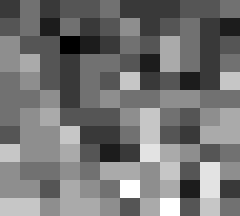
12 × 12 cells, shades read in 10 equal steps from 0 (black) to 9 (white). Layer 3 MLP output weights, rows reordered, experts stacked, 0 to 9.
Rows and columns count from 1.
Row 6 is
4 4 5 2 4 5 4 4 5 5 4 4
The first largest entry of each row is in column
2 7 9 2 7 3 8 4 8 11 7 9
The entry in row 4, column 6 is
4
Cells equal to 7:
10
